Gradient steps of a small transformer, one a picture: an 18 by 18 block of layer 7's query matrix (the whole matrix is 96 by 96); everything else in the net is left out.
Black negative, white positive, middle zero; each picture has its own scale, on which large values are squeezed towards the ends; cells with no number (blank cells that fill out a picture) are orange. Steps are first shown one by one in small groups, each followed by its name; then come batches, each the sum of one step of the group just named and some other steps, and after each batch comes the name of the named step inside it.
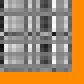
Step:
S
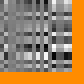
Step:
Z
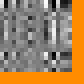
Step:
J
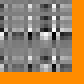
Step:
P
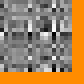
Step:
P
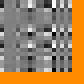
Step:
Z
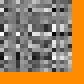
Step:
J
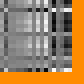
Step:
Z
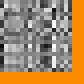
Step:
S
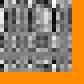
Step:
Z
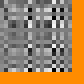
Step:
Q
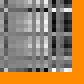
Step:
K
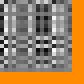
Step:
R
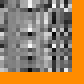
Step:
K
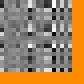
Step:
Q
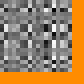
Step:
R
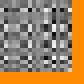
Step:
K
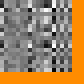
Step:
Q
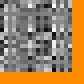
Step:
R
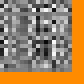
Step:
R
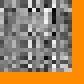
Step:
K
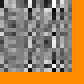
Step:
Q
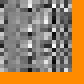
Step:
K
